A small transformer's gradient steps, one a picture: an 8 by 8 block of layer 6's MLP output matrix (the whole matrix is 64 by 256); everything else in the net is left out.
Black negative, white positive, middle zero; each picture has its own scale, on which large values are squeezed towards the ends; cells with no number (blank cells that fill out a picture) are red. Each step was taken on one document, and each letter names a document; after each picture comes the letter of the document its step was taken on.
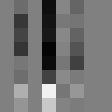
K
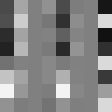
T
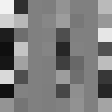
T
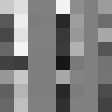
T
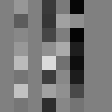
K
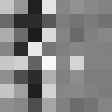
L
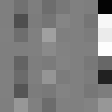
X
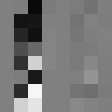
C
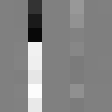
C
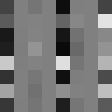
T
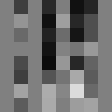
K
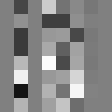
K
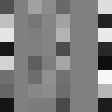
T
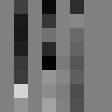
K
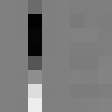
C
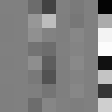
X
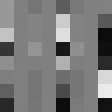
T
